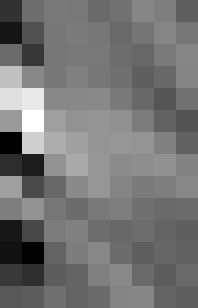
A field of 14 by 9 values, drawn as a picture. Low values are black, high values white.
Grain: diagonal, down to the right. Mirror symmetry: none. Seam: vertical, 20% of the way across, the right part calmer. Roughest part: middle left.
